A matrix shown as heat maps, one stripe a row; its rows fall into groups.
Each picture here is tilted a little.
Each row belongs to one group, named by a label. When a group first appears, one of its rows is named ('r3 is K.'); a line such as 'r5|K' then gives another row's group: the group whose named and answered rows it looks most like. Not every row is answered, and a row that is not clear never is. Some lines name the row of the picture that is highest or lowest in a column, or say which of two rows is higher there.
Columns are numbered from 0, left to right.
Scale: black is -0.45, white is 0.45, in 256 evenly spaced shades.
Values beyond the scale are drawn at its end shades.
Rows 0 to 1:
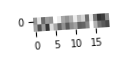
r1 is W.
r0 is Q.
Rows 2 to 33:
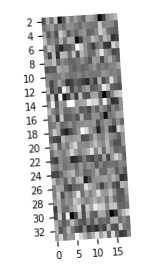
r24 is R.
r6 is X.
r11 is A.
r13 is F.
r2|F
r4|W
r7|W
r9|R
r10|W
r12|W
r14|Q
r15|A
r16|F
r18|X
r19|R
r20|Q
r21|Q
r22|A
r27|Q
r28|Q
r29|Q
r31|W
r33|Q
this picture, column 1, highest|14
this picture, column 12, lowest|18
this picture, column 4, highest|12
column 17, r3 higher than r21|Yes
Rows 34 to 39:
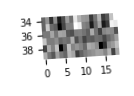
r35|X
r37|A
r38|F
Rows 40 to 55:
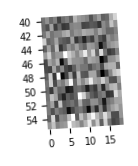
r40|X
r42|Q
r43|A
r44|F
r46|F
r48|F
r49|Q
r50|A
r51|X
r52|F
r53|A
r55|Q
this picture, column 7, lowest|48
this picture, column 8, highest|51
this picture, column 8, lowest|43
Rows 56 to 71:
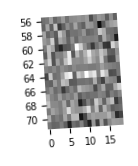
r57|F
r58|W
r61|Q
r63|W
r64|Q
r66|X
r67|A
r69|Q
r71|A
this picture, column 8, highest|60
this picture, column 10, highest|64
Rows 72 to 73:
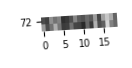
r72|A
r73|A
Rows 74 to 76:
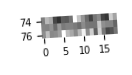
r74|X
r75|W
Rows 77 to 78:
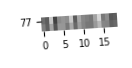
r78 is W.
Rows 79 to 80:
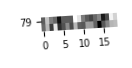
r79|X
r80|F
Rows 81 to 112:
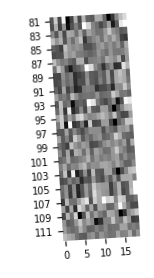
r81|F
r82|X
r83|W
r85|R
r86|R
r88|X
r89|A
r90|A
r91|A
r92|W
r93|X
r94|F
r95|Q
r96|F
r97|A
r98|W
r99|R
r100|W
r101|W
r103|F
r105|X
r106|X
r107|Q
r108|W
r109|F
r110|R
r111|W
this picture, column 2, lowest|96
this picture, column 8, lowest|110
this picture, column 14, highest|108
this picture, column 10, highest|107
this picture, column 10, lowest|91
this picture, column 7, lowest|96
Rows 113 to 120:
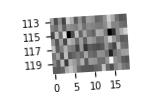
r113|W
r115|F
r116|W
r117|A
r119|W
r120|R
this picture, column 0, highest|117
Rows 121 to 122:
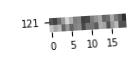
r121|R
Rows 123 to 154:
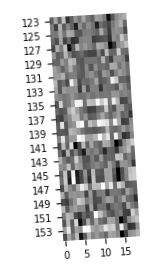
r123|F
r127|F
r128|A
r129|R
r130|W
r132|W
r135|Q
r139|R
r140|Q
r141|F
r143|W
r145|F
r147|Q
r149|R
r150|A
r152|F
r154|F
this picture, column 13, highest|128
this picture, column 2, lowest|146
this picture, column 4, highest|132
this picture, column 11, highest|138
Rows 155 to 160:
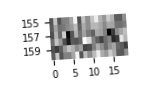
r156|Q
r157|F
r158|X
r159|R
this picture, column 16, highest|157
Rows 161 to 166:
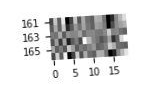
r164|X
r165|W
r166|F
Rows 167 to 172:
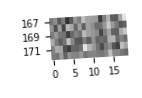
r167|X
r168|W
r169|X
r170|W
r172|W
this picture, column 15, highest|170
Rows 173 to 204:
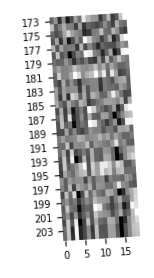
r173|X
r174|A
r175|R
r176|X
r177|A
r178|X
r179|A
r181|Q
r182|A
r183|A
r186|X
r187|F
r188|X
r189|A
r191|W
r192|F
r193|F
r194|Q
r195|Q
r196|A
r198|F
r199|X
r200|X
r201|X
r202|F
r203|F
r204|F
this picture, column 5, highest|181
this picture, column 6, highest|194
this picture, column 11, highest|194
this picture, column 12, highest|181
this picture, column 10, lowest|179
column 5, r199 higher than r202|Yes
